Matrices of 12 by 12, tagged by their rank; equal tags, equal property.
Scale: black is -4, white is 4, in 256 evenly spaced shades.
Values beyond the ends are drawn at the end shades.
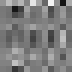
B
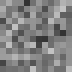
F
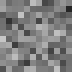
F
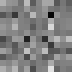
B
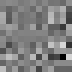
B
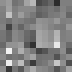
B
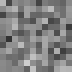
F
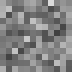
F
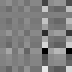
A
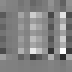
A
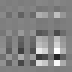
A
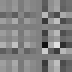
A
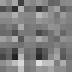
B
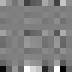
A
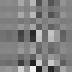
A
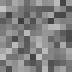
F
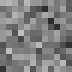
F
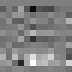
B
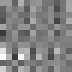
B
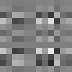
A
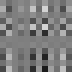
A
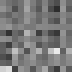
B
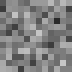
F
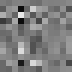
B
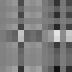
A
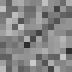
F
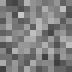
F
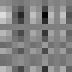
A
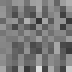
B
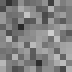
F
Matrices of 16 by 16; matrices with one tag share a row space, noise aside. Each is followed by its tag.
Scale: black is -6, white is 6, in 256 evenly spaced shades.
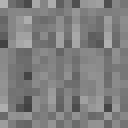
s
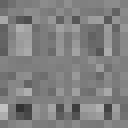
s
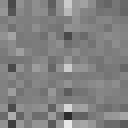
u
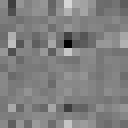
u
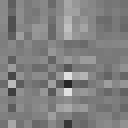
u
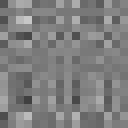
s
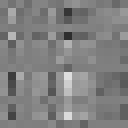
u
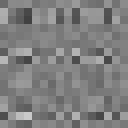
s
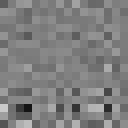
s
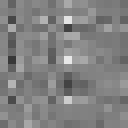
u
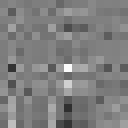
u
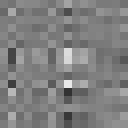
u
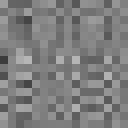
s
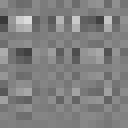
s
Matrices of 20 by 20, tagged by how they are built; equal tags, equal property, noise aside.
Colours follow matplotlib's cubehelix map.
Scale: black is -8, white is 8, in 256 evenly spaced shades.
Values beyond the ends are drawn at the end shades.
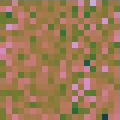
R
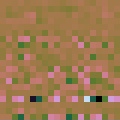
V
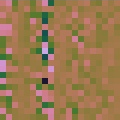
R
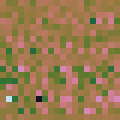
V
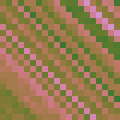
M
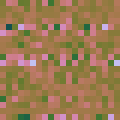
V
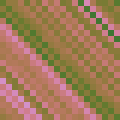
M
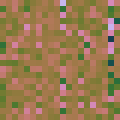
R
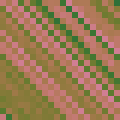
M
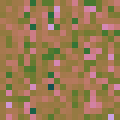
R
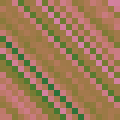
M
